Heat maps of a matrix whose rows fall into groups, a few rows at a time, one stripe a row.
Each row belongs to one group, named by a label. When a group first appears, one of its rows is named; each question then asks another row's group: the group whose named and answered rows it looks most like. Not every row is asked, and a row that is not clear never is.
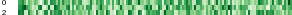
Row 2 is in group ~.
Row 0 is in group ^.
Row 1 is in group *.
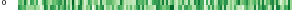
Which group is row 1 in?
^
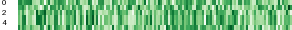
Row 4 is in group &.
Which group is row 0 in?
*
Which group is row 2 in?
&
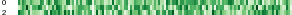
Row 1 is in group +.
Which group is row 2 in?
^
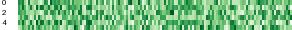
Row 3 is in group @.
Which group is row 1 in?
&
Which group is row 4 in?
&
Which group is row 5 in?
+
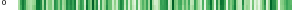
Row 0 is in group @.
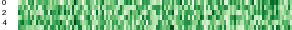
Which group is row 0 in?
+
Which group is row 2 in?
^
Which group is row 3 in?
+
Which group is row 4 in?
*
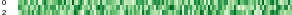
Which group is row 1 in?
^
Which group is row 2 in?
+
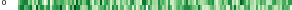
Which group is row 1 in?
*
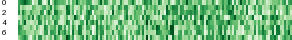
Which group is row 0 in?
*
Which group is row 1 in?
&
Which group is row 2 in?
&
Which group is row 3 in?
+
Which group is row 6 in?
^
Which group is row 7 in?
@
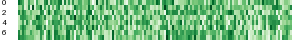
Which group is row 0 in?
~
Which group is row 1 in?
+
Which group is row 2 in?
&
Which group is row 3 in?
@
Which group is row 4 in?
+
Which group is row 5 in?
@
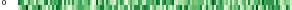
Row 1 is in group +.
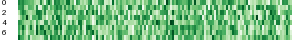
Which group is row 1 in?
~
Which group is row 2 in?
@
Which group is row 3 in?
+
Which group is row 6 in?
&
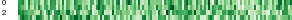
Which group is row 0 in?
^
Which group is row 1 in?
^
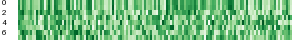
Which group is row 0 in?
&
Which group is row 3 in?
~
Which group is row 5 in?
^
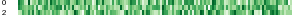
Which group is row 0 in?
^
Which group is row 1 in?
~
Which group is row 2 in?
+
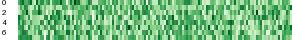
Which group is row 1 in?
@
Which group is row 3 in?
^
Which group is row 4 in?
&
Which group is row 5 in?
^
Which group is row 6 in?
@
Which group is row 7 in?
*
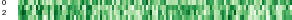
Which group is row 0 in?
@
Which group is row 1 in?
&
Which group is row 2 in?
*
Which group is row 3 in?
@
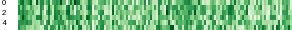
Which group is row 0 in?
*
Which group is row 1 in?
&
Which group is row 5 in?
^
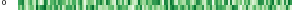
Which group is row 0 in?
~
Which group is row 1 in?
&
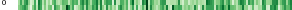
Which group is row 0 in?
@
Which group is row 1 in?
@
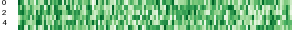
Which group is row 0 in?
~
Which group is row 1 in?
&
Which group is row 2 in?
*
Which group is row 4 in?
@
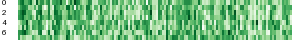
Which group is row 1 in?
@
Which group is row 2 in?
*
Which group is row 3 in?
*
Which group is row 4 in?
+
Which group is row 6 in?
*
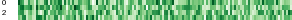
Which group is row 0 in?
~
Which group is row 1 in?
*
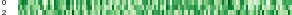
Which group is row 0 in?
@
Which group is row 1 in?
&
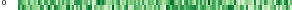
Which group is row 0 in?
^
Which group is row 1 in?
&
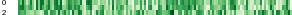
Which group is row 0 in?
&
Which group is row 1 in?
*
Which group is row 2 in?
^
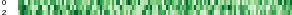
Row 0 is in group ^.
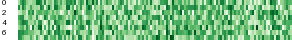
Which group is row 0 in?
@
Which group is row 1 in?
&
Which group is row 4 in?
@
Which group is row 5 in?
+
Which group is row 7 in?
~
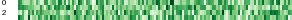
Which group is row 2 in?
+
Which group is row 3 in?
^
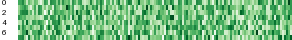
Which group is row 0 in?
^
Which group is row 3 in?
^
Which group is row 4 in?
+
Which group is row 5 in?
&
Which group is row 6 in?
+
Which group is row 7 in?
^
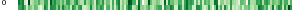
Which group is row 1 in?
^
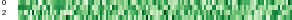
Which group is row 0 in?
~
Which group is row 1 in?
*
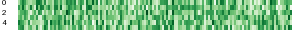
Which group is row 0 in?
@
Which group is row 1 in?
&
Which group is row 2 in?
@
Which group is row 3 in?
~
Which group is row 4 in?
^
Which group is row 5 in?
~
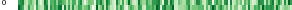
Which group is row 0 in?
~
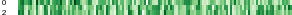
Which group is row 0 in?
*
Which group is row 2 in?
~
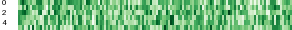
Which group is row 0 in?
@
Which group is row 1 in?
+
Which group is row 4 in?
~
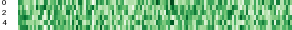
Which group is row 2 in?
&
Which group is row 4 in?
^
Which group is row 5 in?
@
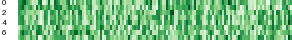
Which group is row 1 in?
*
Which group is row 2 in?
^
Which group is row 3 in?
~
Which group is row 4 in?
^
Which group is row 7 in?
~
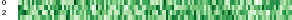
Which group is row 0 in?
+
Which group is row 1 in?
~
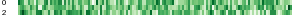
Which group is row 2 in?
@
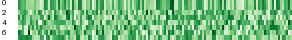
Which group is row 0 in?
^
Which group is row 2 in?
@
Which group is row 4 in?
~
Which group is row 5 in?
+
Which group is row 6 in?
^
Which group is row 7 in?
*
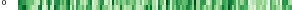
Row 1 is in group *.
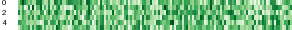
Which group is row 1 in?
+
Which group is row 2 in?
&
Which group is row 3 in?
+
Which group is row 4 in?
^
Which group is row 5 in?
+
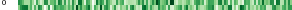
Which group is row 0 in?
~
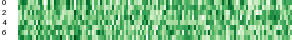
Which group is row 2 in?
+
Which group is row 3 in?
+
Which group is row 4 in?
@
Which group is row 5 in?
*
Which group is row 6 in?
^
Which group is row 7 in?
*
